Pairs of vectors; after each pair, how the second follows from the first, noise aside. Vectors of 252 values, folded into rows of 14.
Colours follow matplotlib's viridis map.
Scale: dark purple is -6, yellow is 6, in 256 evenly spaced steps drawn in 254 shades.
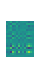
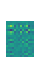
reversed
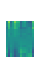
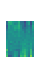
reversed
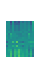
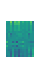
negated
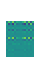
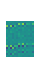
wrapped around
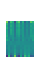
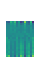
reversed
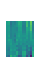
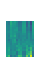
negated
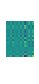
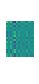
reversed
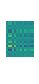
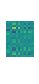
wrapped around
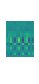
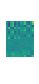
wrapped around
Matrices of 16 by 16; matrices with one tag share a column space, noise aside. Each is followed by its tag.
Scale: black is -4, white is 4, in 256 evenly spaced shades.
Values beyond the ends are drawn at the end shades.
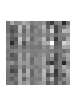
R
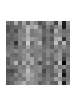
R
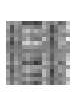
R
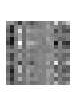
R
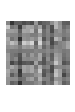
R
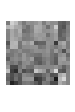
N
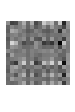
R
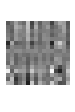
N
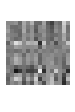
N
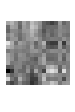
N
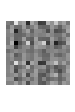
R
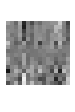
N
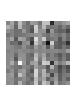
R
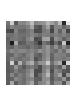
R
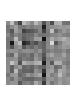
R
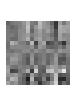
N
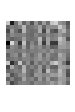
R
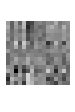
N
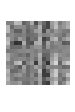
R
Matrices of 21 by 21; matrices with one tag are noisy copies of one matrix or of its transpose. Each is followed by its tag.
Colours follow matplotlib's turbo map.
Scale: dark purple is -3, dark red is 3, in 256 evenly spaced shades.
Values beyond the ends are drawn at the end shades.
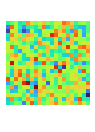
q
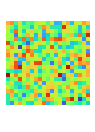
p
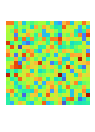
p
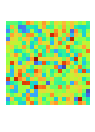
q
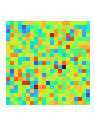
q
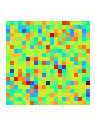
q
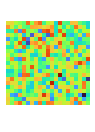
p
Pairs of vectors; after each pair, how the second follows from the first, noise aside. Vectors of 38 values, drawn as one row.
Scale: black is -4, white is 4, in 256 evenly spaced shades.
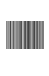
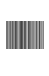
reversed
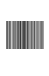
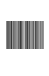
sign-scrambled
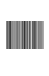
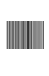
shuffled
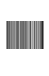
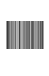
reversed
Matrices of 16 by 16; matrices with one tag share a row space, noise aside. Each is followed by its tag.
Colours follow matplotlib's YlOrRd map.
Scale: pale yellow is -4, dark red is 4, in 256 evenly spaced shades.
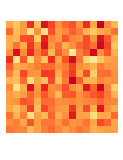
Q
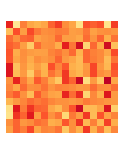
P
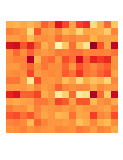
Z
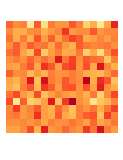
Q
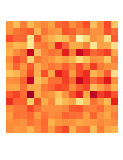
Z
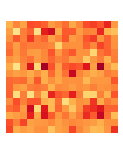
Q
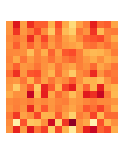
Q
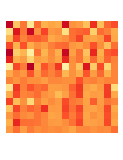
P
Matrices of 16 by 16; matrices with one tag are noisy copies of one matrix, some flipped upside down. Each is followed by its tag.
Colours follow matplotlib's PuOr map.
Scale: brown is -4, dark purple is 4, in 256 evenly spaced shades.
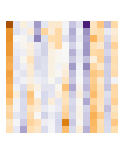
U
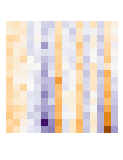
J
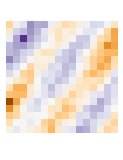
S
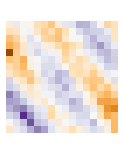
S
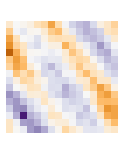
S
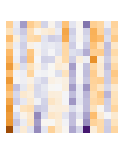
U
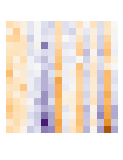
J
